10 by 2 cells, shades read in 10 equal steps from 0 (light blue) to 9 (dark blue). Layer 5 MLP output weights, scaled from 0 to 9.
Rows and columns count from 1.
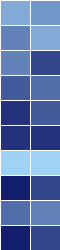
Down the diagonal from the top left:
2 2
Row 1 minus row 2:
-2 1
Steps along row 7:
same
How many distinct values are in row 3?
2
